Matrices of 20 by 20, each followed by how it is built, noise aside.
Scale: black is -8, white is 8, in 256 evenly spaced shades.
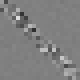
banded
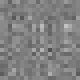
low rank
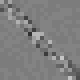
banded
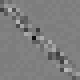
banded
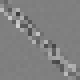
banded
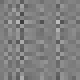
low rank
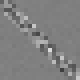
banded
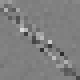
banded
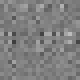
low rank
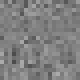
low rank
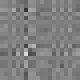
low rank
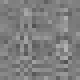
low rank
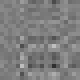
low rank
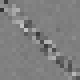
banded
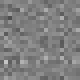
low rank
